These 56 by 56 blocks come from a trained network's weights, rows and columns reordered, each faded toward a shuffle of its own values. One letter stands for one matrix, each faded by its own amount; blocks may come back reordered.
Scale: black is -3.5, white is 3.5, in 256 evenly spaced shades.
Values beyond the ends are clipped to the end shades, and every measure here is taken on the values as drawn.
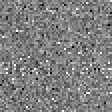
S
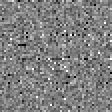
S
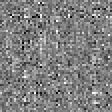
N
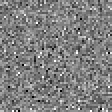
S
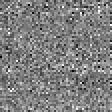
N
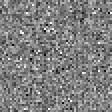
S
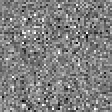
N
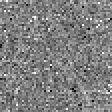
S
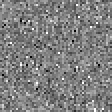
S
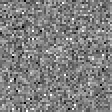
S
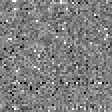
S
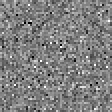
S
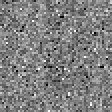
S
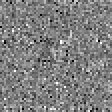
S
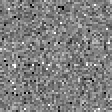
S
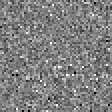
S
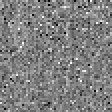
S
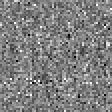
S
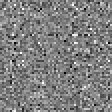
N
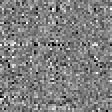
N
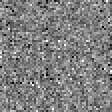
S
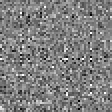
N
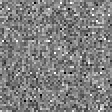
S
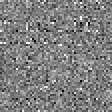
N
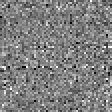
N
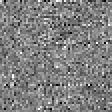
N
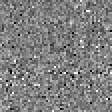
S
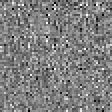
N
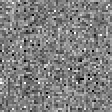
S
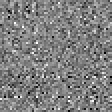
N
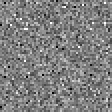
S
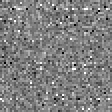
S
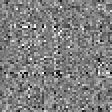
N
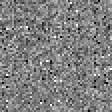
S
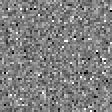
S
